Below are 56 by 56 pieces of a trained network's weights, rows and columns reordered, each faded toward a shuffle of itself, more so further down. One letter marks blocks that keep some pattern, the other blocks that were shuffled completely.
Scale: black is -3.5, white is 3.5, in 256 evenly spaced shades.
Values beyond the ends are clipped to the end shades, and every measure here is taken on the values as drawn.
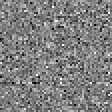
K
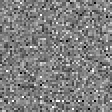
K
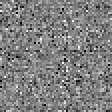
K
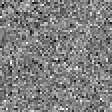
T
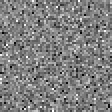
T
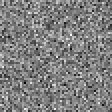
T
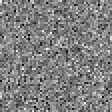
T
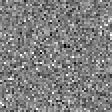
T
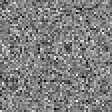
K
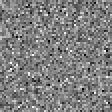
T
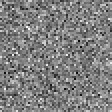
T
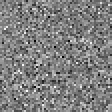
K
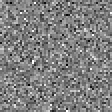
T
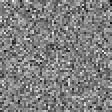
T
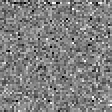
K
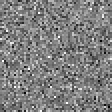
T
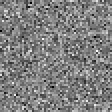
T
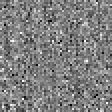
K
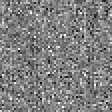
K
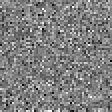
K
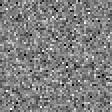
T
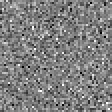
T
